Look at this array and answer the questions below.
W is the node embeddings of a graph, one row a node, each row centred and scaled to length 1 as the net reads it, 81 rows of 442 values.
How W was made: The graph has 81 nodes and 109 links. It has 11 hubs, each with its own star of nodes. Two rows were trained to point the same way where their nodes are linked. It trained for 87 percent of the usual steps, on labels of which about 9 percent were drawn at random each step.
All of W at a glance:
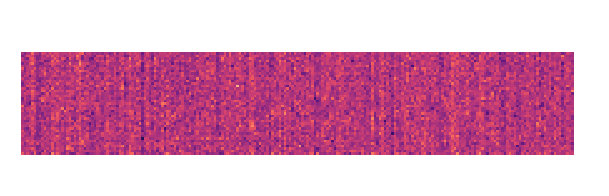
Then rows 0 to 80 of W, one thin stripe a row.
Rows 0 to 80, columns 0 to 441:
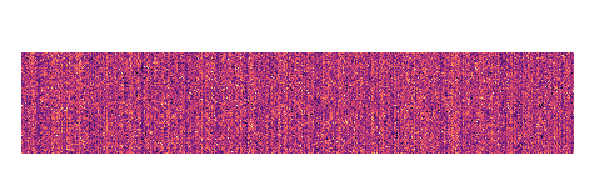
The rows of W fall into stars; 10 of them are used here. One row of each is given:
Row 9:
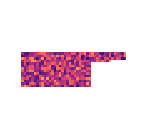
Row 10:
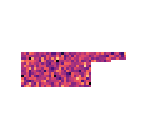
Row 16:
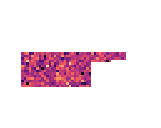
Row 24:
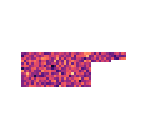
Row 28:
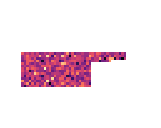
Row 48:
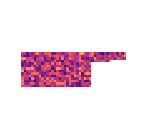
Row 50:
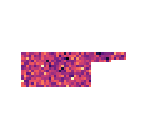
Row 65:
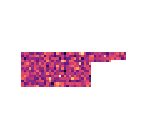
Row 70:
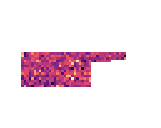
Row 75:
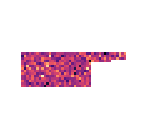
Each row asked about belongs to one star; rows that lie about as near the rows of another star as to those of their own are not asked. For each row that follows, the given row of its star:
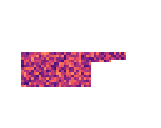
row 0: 70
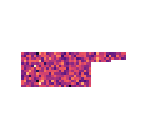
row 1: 24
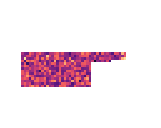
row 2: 10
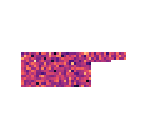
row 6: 75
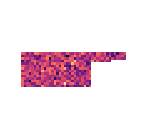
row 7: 75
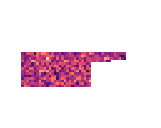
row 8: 24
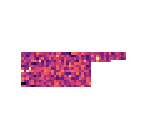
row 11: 9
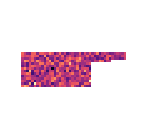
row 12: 70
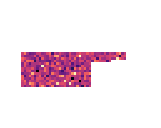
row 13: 48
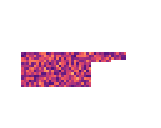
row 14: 24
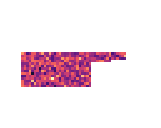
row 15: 75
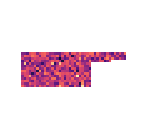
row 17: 70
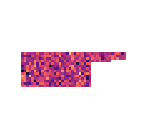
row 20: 50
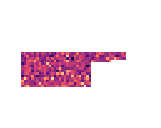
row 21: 10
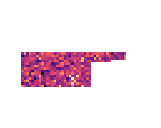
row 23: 70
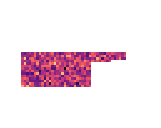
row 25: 9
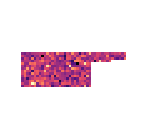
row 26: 50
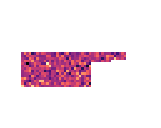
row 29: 10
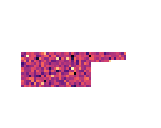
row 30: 24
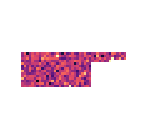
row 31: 16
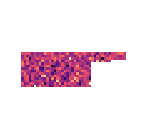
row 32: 65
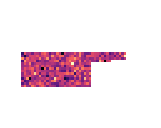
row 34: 70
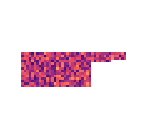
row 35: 65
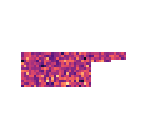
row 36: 65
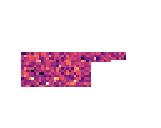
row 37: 70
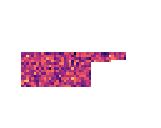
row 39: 24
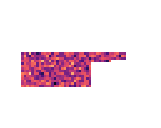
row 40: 10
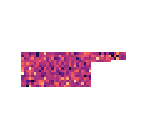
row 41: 24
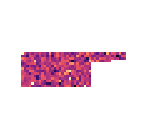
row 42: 75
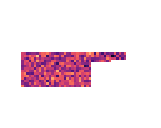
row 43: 70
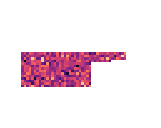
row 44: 10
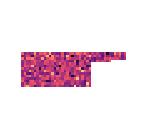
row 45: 9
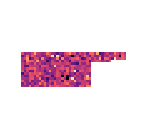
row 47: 28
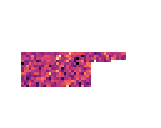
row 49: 50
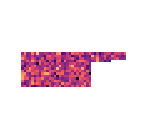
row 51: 50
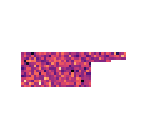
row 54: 10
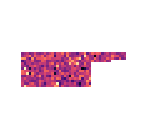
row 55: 65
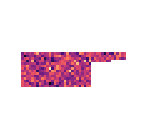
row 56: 75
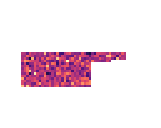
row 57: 10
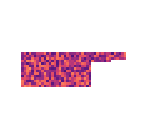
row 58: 10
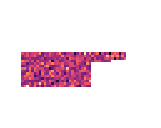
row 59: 28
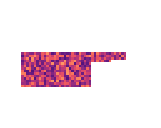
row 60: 16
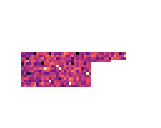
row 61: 9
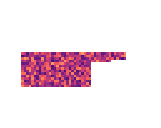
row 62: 75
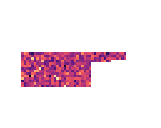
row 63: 65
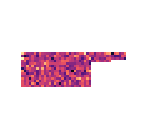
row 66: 75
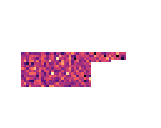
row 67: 24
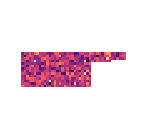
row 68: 75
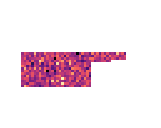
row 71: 65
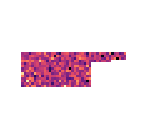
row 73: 24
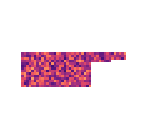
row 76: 50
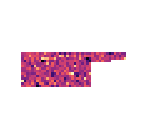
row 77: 16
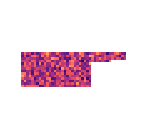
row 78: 16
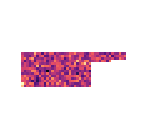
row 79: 48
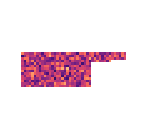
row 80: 28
